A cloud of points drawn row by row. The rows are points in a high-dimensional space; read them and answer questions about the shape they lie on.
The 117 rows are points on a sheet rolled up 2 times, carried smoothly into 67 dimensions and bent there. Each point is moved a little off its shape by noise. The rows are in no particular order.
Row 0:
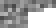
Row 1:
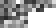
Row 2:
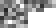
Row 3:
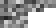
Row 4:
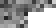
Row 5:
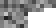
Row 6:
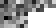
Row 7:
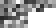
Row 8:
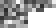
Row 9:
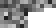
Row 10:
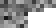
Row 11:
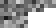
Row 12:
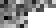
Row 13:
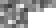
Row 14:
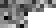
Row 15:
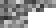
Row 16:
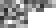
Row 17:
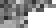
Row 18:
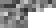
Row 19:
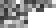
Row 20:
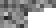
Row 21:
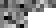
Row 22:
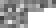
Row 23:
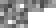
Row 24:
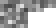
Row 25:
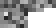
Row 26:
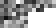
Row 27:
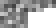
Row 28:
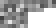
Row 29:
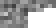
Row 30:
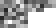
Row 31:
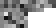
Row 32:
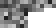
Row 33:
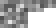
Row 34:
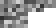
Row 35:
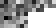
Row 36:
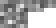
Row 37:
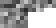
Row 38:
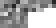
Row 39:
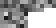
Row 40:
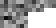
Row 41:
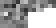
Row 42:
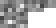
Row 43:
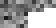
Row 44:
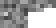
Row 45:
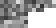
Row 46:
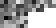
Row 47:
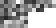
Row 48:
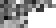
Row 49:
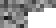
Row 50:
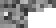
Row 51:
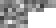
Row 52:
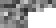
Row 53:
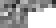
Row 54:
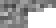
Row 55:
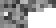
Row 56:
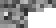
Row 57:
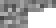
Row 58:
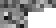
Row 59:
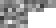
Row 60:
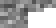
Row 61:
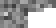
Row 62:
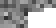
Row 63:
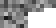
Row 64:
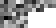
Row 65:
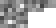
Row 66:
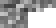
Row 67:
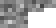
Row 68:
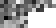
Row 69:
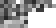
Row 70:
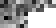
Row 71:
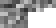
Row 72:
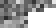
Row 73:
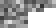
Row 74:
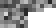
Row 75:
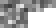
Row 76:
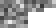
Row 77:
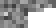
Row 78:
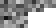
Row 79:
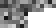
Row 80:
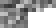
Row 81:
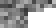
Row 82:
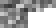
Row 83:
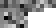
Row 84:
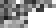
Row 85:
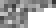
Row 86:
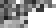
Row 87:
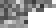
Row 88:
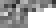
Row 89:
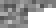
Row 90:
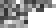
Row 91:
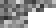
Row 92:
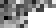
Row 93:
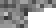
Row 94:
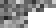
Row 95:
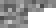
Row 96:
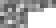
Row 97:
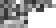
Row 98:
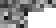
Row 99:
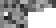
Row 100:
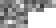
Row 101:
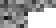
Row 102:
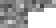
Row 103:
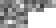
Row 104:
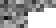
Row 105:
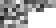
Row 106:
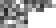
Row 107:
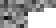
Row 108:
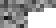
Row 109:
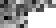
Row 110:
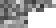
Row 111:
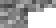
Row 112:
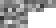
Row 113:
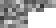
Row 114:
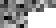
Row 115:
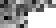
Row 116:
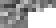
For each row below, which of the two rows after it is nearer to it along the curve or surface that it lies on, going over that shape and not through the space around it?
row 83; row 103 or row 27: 27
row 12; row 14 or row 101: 14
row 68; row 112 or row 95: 112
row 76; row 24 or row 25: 24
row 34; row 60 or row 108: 108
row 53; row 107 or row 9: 9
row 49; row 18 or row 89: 89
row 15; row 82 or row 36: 36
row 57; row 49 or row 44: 44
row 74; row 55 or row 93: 55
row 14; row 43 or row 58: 58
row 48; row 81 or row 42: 42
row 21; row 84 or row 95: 84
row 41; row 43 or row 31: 31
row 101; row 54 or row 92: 54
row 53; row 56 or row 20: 56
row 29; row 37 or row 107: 107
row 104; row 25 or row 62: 62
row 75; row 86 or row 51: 51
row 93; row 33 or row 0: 0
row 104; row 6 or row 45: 45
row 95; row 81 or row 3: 81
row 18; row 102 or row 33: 33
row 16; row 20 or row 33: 33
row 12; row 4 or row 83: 83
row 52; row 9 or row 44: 9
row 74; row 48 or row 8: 48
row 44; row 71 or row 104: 104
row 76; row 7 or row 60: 60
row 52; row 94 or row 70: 70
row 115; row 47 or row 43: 47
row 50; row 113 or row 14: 14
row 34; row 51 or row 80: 51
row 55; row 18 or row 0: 18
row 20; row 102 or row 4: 4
